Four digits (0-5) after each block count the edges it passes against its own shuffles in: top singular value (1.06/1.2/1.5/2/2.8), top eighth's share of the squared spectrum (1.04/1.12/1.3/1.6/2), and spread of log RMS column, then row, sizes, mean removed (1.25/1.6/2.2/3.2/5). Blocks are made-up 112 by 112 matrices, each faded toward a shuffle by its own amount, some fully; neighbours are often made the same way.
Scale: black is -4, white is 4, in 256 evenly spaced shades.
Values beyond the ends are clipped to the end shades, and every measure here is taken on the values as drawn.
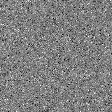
2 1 0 0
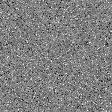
0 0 0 0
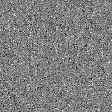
3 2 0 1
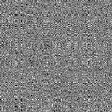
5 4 3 3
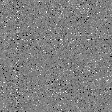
2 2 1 2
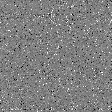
1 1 0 1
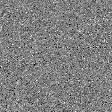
1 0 0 2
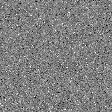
0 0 0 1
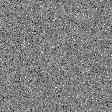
0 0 0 0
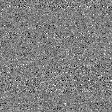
1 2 0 3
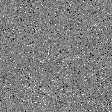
3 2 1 1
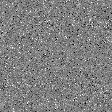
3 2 0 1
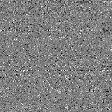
4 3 1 2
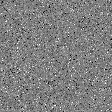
1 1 0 0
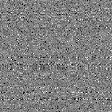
4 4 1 3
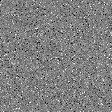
3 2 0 1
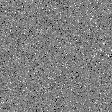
2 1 0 0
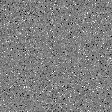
2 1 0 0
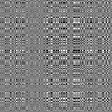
5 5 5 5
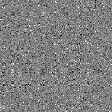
4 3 2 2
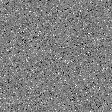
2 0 0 0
